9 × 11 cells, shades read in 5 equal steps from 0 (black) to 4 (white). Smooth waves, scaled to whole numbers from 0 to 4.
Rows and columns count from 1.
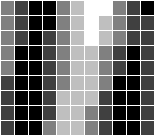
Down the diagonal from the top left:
2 1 0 1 2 3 3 1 0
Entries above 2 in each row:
3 3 3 2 2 2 3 2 2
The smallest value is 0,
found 28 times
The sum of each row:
19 19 20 15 15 13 13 12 13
